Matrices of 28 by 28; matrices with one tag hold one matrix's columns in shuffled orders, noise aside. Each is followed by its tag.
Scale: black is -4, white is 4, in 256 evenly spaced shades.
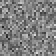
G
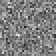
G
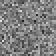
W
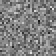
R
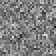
G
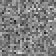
R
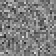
G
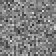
W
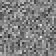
G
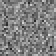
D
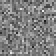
R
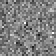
D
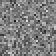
W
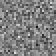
G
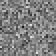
G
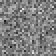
R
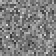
G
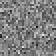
G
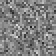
G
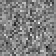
D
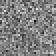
R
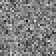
W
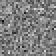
R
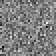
D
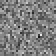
G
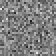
R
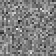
R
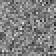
D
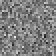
G
